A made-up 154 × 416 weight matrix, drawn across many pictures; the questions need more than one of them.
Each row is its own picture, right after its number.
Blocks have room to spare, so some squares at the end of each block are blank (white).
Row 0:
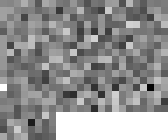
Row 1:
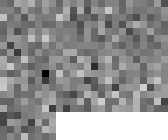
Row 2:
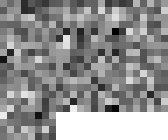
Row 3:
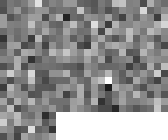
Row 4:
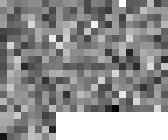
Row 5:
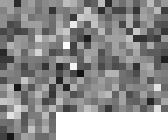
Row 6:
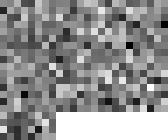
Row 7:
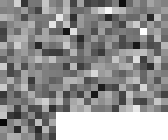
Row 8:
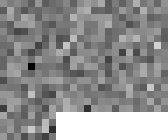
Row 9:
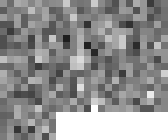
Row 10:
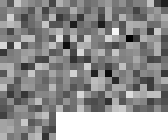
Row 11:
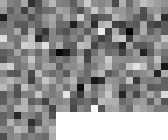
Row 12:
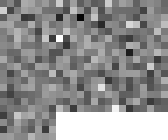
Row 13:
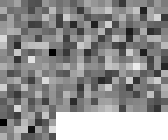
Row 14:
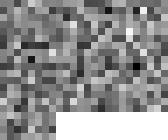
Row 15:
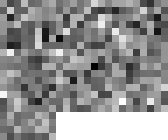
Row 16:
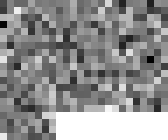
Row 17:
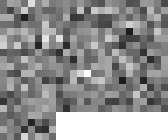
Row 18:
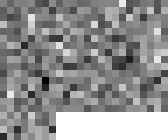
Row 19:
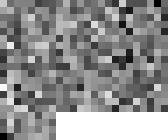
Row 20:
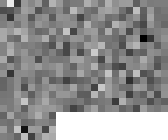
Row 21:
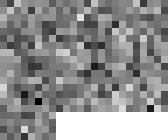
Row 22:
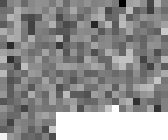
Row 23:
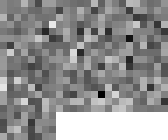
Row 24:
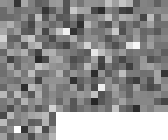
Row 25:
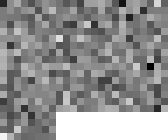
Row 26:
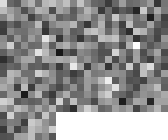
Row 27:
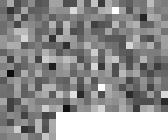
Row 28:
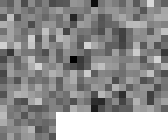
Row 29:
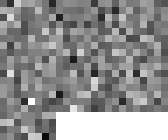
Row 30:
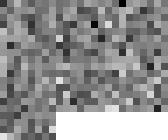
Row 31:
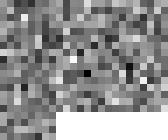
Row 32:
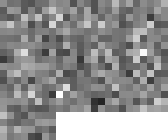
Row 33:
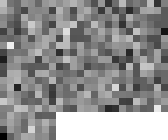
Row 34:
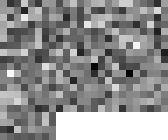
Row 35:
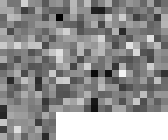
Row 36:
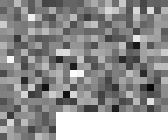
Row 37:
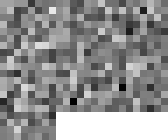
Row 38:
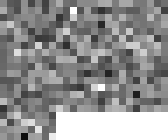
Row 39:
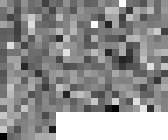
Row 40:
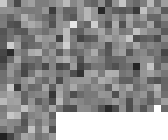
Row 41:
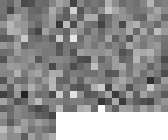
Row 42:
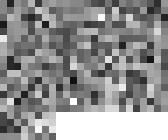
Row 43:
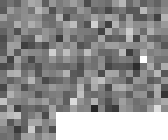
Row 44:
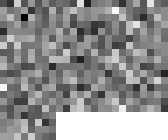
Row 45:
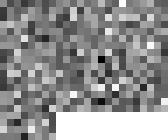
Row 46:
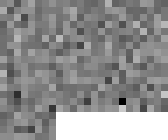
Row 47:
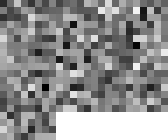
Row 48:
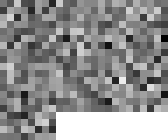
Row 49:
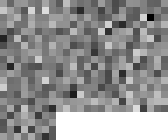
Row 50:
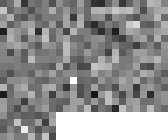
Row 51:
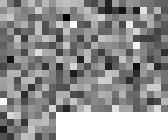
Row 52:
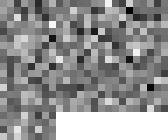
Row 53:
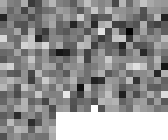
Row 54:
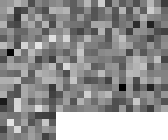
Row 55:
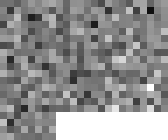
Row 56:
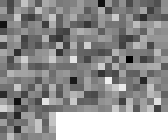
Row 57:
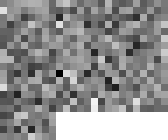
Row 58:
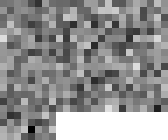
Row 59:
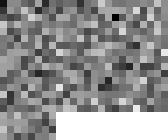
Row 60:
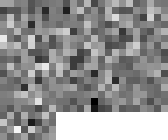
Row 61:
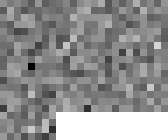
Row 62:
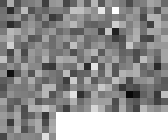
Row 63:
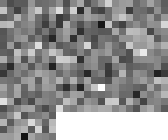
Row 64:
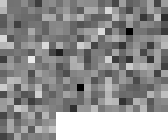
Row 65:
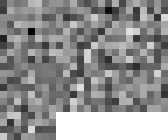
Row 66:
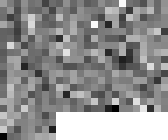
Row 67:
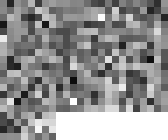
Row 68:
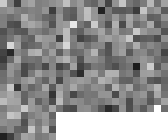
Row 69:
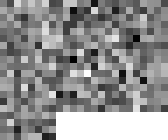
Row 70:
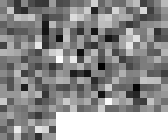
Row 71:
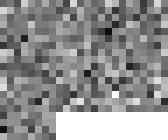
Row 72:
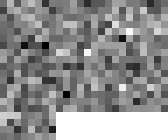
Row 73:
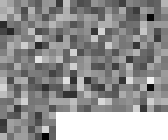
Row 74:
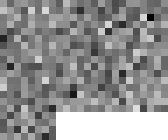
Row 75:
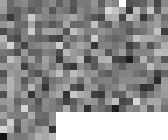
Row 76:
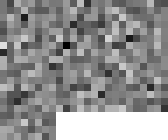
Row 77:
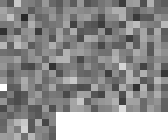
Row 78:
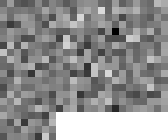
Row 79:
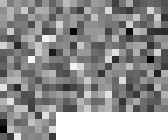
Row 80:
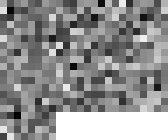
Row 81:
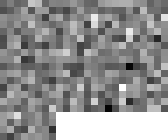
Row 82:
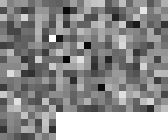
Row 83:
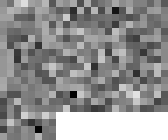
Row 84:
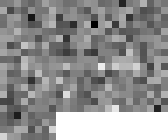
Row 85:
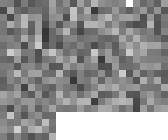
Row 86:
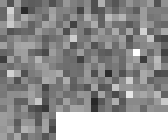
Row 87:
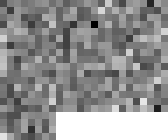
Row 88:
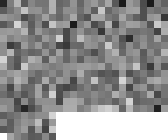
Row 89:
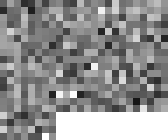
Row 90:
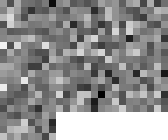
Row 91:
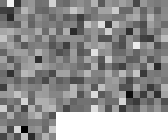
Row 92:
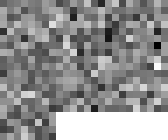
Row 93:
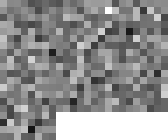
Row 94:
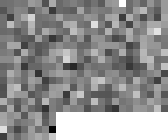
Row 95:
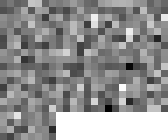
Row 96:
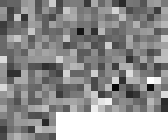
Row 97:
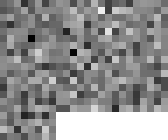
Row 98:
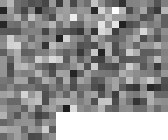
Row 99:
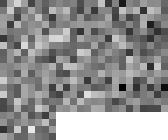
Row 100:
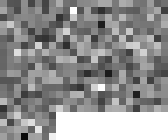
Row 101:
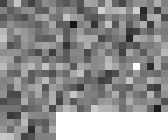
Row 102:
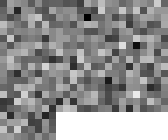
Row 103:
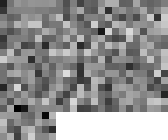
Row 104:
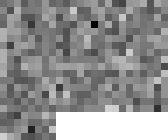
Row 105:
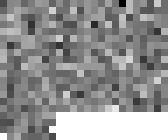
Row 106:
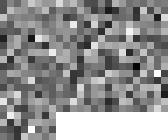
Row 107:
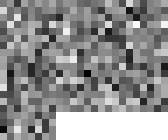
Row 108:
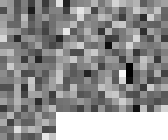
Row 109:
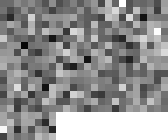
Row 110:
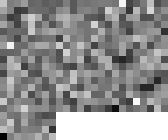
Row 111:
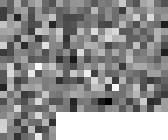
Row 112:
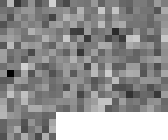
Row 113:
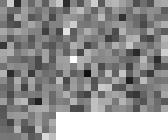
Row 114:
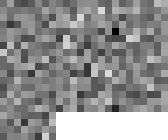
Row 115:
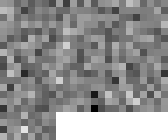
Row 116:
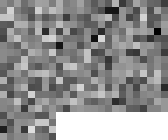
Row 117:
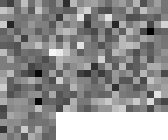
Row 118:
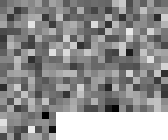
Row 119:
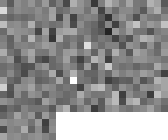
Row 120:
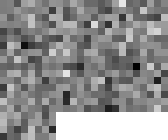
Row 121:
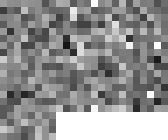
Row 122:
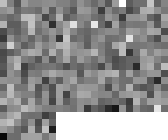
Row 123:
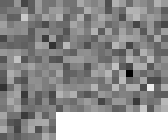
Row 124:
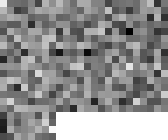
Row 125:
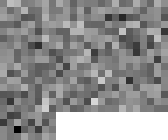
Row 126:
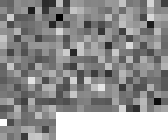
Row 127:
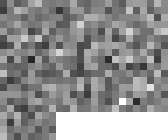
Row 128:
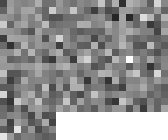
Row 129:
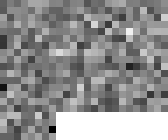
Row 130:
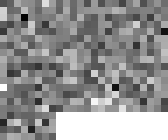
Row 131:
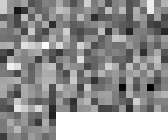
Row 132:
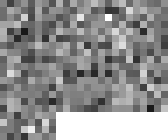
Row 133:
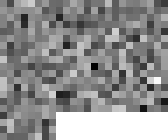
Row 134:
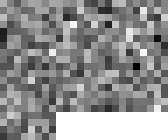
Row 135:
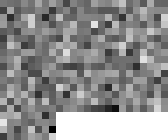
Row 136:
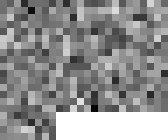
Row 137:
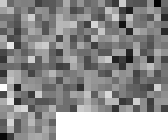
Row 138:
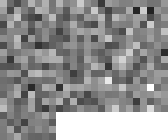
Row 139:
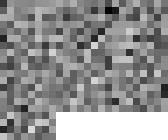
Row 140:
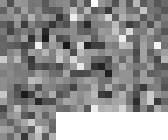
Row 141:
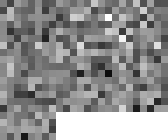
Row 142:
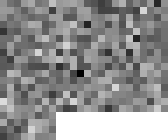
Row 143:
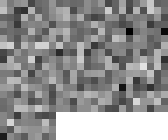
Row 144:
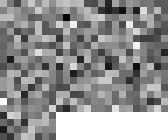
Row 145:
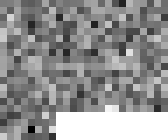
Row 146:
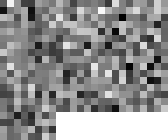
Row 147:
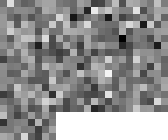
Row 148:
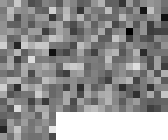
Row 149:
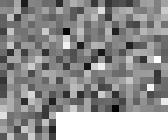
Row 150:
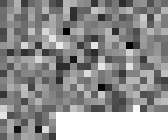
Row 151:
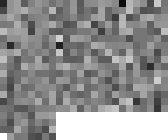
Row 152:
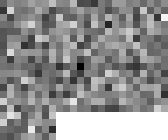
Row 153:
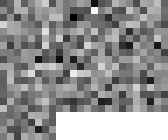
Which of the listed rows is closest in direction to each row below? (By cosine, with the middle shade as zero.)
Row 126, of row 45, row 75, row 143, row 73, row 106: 45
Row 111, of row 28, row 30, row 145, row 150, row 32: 28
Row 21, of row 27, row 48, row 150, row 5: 48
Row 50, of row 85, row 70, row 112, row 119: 119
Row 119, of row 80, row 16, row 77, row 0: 77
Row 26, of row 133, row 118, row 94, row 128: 133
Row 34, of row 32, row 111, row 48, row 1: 32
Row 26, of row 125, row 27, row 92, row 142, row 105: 142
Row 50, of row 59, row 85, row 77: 77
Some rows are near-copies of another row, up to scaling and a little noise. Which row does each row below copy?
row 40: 68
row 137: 19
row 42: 67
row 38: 100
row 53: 11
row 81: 95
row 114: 78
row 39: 66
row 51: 144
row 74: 49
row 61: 8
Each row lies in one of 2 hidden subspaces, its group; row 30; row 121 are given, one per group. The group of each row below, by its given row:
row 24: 121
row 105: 30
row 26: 30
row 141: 121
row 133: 121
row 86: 121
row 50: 121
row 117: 121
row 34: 121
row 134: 30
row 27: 121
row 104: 30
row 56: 30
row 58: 30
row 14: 30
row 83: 121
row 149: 121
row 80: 30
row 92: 121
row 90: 121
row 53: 30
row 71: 121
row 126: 121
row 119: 121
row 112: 121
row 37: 30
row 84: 30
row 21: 121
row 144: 30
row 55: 30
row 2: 121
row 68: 30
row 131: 30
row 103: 30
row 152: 30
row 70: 121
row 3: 30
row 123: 121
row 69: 121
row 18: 30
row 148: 30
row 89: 121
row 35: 121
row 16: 30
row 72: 30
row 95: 30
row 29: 121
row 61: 121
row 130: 121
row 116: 30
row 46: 121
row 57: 121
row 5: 30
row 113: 121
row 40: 30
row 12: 121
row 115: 121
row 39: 30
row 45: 121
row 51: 30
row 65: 30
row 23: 121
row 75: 30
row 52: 121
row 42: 30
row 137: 30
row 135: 30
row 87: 30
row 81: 30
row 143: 30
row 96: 121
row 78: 121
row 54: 30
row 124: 30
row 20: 121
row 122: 30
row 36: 30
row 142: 30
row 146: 121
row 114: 121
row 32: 121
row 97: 121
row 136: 121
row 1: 121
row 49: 121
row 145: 30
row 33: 30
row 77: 121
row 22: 30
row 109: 30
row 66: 30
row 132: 121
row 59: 30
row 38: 121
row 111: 121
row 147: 121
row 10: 121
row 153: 121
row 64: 30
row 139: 30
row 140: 121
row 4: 30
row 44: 121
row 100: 121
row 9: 121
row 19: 30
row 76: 121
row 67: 30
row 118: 30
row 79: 30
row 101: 30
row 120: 30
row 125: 121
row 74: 121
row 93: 30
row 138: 30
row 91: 121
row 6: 121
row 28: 121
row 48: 121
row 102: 30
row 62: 121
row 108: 121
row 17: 121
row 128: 30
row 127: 30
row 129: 30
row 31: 121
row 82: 121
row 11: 30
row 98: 121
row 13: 30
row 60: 121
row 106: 30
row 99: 30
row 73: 121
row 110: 30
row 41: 121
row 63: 121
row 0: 121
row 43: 30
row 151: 30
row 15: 121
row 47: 30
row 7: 121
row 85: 121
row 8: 121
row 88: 30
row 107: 121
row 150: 121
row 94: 30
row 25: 30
